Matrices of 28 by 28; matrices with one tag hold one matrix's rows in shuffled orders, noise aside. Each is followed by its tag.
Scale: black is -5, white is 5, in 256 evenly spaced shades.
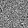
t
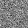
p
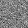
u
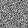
u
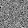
t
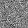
p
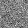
p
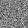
u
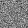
u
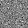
t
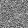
p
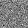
u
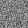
u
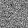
p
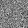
t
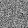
t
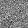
p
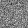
p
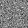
t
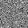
t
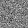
p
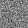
p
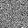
t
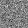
p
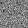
u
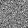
u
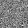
t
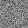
p
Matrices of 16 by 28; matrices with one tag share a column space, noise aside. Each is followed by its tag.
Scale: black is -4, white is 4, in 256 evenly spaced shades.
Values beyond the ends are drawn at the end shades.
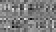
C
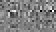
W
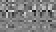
W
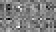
C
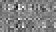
C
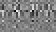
W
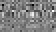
W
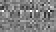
W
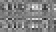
C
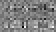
C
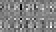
C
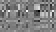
W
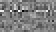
W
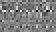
W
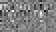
W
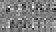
C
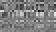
W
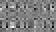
C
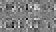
C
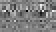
W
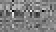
W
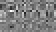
W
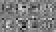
C
